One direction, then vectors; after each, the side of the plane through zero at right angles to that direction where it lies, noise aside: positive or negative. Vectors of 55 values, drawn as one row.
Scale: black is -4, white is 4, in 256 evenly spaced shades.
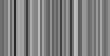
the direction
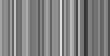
negative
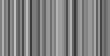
negative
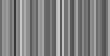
positive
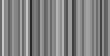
negative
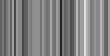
positive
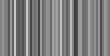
negative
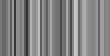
positive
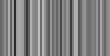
positive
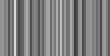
negative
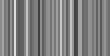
negative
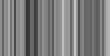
positive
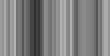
negative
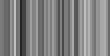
negative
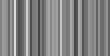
negative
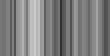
positive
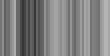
negative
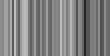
negative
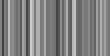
positive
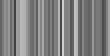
positive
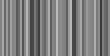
negative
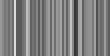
negative
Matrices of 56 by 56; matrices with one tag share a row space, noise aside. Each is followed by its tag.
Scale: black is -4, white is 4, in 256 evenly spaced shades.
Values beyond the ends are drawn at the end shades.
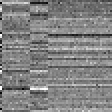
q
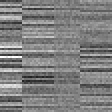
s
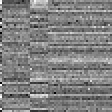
q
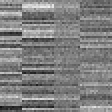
s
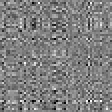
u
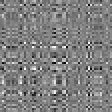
u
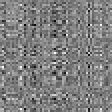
u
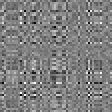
u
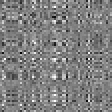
u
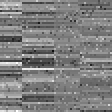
s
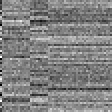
q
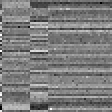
q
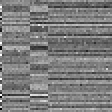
q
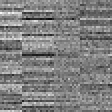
s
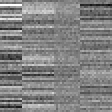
s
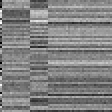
q
